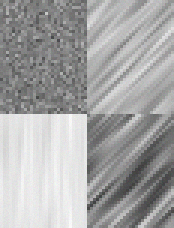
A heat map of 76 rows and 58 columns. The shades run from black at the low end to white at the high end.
It is made of 2 by 2 panels. Panel 1,1: middling, fine-grained. Panel 1,2: high, slanting up to the right. Panel 2,1: very high, streaked downward, faint in contrast. Panel 2,2: middling, slanting up to the right, strong in contrast.
